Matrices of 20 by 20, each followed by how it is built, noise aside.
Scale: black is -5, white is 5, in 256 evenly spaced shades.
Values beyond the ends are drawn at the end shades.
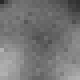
smooth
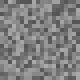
noise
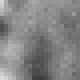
smooth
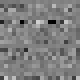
uneven rows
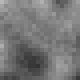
smooth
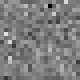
noise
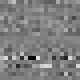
uneven rows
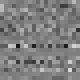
uneven rows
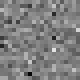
noise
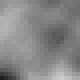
smooth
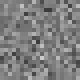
noise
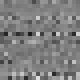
uneven rows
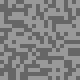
noise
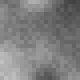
smooth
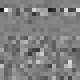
uneven rows
